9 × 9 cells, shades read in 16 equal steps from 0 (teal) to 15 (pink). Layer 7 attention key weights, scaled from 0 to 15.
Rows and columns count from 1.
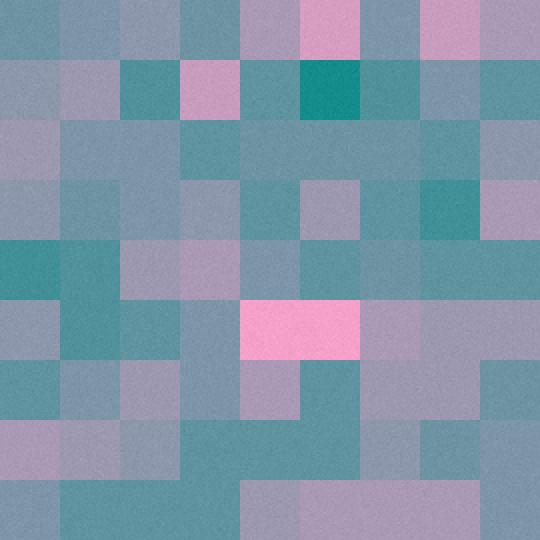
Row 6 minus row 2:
0 -5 1 -5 10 15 6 2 4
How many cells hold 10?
10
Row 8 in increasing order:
5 5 5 6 7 8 8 9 10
